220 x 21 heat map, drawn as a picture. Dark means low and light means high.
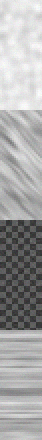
It is made of 4 by 1 panels. Panel 1,1: very high, blotchy, faint in contrast. Panel 2,1: high, slanting down to the right. Panel 3,1: low, checkered. Panel 4,1: high, streaked across.
